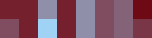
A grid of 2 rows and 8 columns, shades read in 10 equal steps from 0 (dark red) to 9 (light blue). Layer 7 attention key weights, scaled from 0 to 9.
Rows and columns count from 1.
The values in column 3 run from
6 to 9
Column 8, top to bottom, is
0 2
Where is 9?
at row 2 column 3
